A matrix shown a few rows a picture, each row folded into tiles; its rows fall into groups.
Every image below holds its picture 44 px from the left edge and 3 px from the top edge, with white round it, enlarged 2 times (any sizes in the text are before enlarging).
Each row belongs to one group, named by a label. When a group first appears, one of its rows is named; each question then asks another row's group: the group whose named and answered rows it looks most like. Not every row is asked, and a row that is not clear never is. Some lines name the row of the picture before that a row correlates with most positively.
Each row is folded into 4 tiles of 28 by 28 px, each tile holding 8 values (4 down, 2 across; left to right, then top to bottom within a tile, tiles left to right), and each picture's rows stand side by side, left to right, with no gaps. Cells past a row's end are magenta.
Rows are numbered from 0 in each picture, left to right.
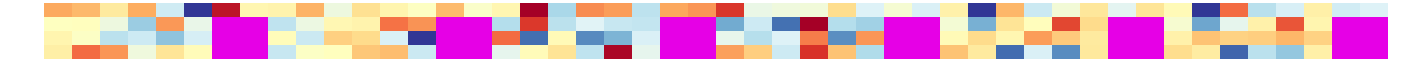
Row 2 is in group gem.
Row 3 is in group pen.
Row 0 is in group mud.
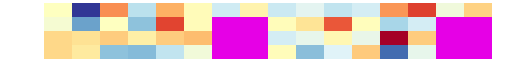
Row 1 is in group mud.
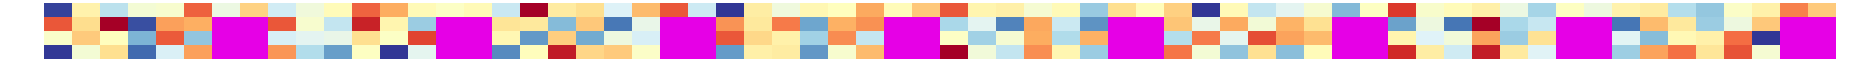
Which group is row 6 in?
pen
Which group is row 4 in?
pen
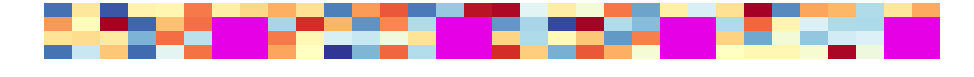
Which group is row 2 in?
pen
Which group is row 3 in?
gem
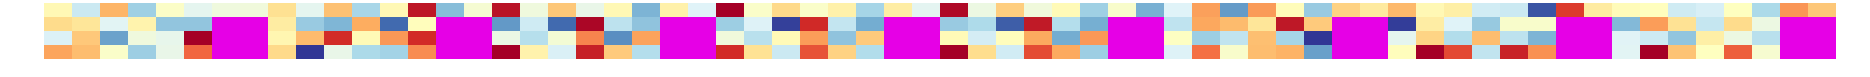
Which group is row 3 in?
pen
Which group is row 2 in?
pen
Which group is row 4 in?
pen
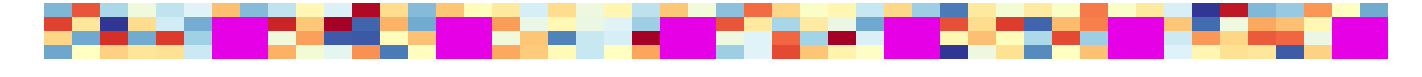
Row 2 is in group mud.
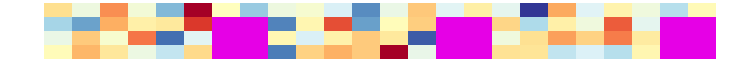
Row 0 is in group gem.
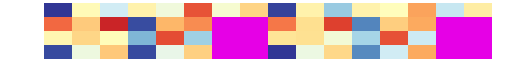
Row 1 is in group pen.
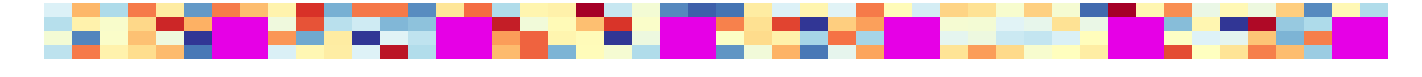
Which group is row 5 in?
pen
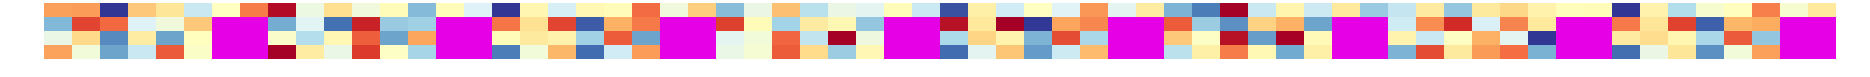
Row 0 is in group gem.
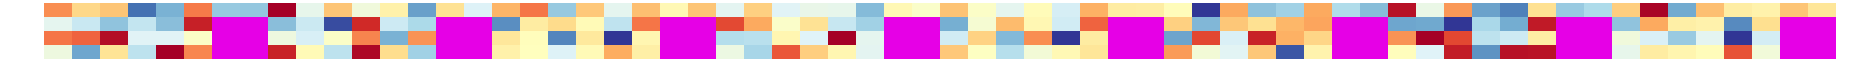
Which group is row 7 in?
gem
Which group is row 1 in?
pen
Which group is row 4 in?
gem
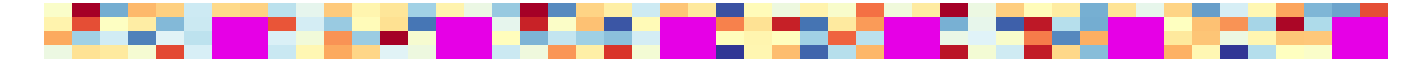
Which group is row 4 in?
pen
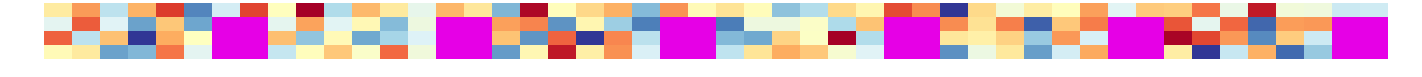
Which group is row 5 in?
mud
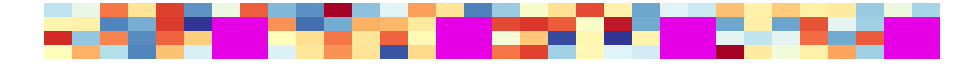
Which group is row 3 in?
pen
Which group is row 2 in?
mud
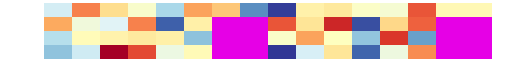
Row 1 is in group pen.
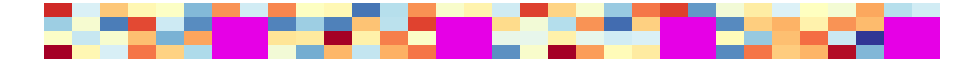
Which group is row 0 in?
pen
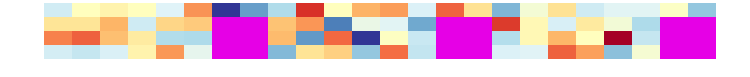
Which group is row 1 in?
gem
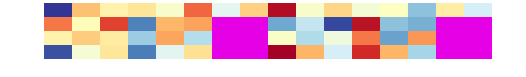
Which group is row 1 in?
pen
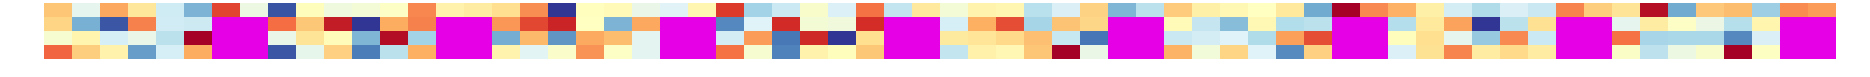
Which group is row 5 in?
mud
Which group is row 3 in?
gem
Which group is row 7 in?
gem
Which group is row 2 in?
gem
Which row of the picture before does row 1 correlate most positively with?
0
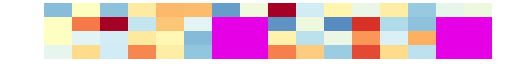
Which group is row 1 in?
pen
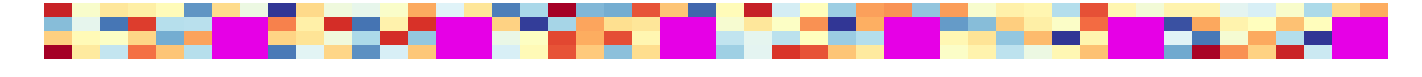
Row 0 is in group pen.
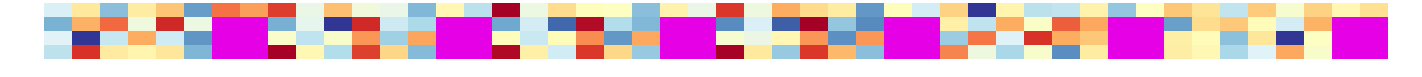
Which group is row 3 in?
pen
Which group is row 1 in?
pen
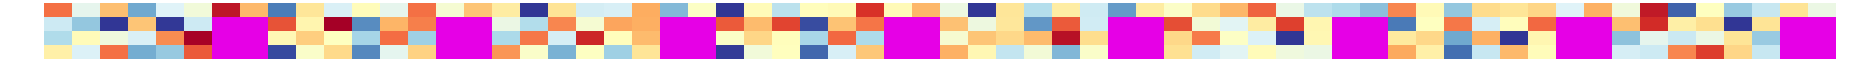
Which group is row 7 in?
gem
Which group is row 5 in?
mud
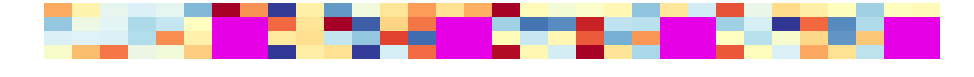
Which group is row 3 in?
pen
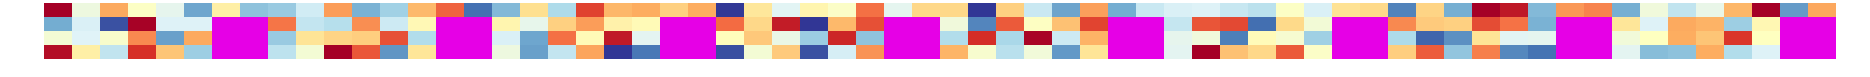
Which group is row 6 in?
mud
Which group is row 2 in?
mud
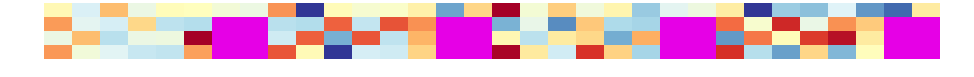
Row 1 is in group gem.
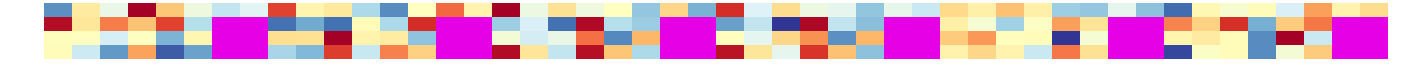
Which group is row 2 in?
pen
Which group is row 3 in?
pen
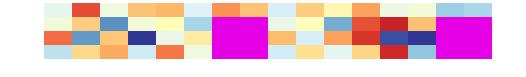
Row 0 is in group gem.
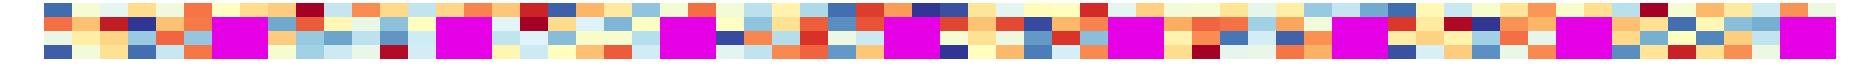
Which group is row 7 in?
gem
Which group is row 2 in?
gem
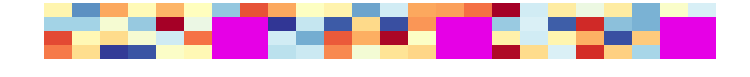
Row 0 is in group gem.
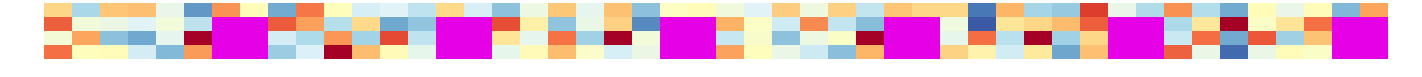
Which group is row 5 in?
gem
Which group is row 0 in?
mud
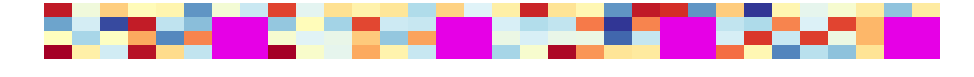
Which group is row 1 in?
pen
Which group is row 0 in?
pen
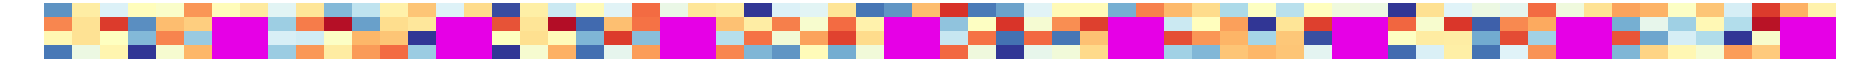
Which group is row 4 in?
gem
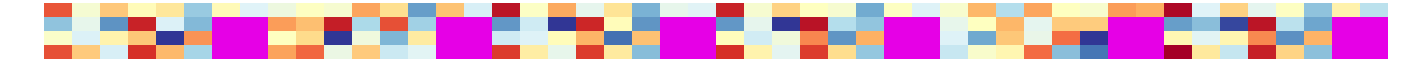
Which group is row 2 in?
pen
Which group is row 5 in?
pen
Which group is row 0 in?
pen
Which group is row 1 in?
mud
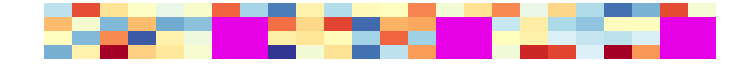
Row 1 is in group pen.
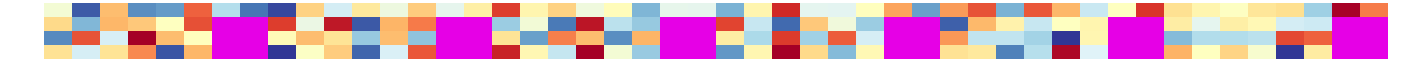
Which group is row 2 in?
pen
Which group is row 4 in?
gem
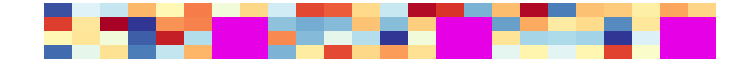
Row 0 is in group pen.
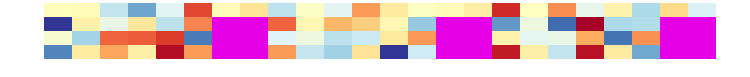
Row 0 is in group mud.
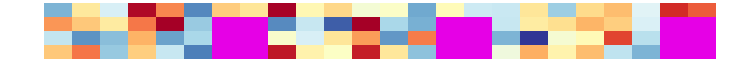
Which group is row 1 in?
pen
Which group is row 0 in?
mud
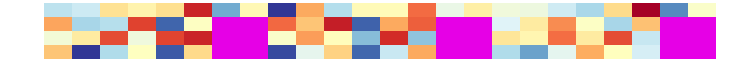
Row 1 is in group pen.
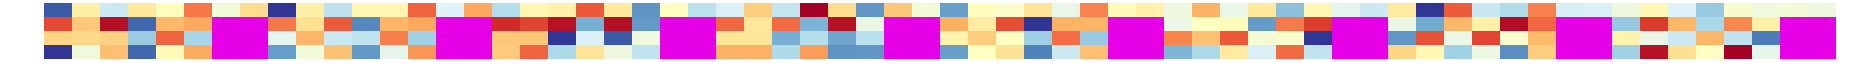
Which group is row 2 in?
mud
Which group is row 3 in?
mud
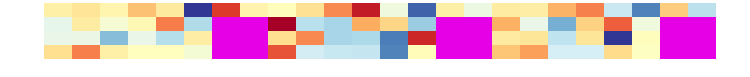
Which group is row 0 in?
mud
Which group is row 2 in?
mud
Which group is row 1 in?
mud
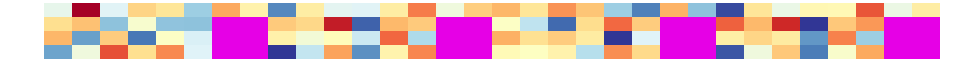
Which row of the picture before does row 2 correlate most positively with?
2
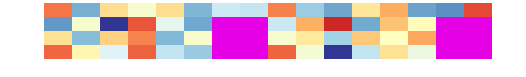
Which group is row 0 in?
pen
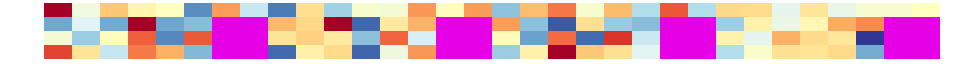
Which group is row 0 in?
pen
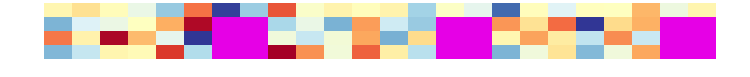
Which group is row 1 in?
pen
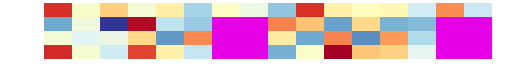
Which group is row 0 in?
pen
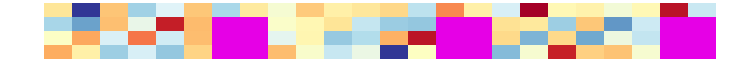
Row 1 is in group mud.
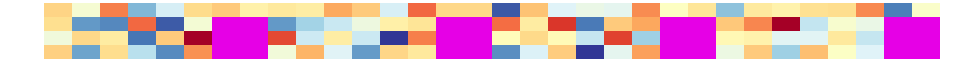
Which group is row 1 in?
gem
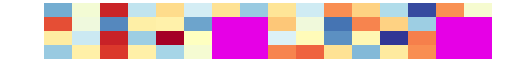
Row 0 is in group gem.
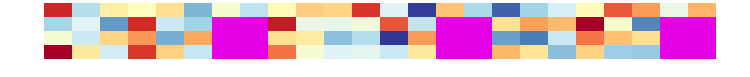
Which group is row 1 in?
mud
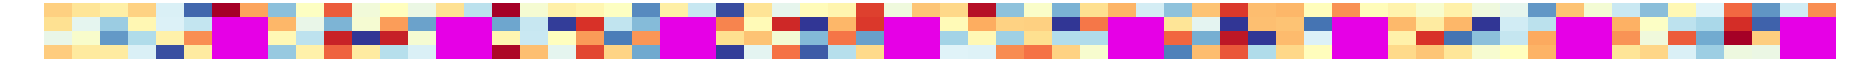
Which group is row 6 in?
mud
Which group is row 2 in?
pen
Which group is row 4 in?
gem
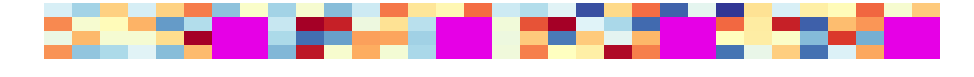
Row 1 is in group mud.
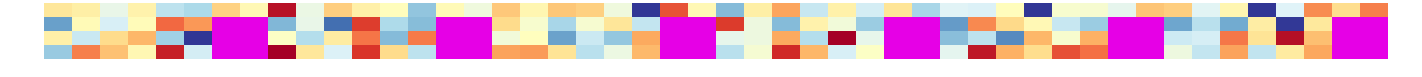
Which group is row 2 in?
mud
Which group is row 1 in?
pen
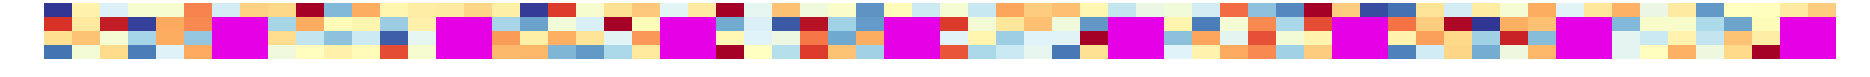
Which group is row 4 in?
mud
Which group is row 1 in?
gem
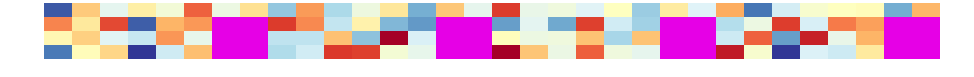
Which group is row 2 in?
pen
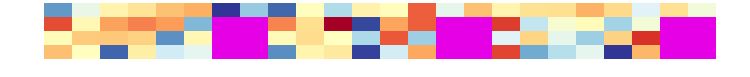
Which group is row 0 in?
mud
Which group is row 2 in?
mud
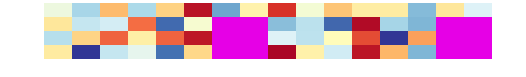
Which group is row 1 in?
pen
